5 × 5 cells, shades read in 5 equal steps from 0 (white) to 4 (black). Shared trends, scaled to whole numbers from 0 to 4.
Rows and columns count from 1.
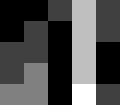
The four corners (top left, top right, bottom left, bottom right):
4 3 2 3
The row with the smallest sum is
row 5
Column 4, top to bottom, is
1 1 1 1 0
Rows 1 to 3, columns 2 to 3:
4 3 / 3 4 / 3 4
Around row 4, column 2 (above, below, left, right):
3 2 3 4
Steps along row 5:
same up down up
